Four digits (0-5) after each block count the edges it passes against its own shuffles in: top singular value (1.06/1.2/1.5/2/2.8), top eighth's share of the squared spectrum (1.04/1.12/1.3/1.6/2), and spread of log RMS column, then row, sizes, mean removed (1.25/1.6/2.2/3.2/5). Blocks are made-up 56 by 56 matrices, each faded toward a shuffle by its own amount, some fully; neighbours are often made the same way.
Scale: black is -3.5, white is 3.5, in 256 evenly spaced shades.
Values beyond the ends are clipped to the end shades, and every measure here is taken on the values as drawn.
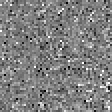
2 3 1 1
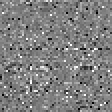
3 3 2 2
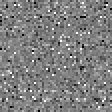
2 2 0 1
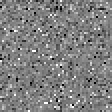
2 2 0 0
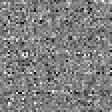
1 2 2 3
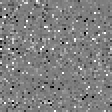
1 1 0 0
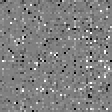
2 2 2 1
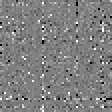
2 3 2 2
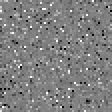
0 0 1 0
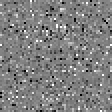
1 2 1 1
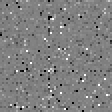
2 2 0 0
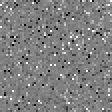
0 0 0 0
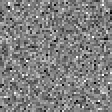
0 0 0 0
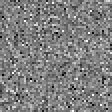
0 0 0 0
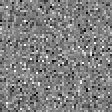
2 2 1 0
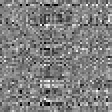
4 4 2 3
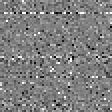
3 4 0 2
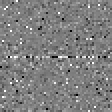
3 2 0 1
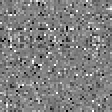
3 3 0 2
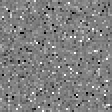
0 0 0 0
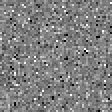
1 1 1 0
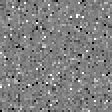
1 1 1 0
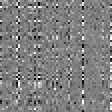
5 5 4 2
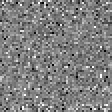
2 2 0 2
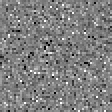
0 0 0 0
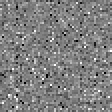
1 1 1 0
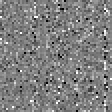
2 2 2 0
